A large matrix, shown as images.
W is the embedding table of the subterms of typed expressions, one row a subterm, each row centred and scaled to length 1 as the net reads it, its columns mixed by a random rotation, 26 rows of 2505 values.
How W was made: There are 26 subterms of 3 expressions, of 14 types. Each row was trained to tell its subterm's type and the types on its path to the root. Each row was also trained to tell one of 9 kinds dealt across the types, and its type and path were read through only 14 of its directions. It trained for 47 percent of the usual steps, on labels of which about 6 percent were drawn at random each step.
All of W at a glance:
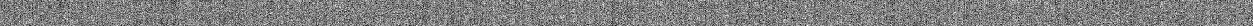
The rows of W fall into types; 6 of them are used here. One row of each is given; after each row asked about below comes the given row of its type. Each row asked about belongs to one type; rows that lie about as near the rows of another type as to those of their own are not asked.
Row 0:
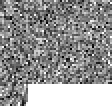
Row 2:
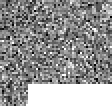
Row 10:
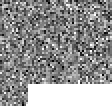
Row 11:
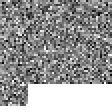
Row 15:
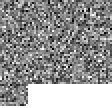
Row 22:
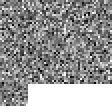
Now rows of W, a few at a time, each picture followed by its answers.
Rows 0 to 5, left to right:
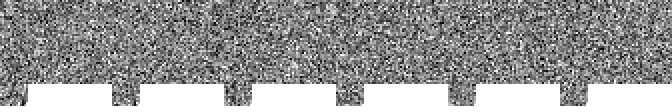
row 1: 22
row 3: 2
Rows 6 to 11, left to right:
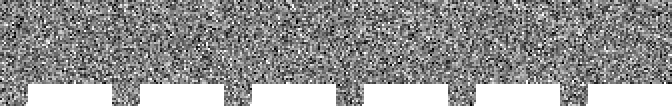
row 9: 2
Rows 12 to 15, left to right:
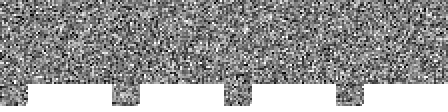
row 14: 11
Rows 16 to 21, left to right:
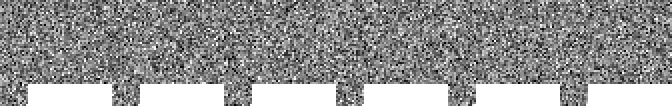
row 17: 15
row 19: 22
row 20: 0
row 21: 11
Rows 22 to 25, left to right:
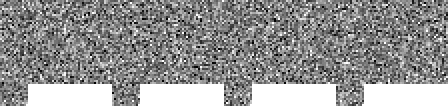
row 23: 2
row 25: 10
